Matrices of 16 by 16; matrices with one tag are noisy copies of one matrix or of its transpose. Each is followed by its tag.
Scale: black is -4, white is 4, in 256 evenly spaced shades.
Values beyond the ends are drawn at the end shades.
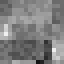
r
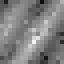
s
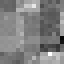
r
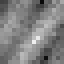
s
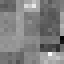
r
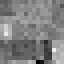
r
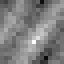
s
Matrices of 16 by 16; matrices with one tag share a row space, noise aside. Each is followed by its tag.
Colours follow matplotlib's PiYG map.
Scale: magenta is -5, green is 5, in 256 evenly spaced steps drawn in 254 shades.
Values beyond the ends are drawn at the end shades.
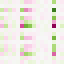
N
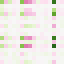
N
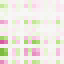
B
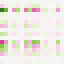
B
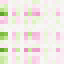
B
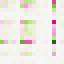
N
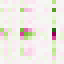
N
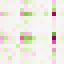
N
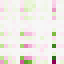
N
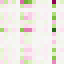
N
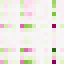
N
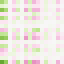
B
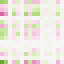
B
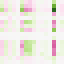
N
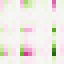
N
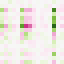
N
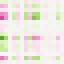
B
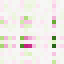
N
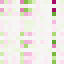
N
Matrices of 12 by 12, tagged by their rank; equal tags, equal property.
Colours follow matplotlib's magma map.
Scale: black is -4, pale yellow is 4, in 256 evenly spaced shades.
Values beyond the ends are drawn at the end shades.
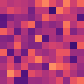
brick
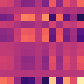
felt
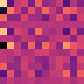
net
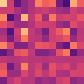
net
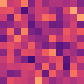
brick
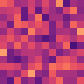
brick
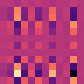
felt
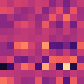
net
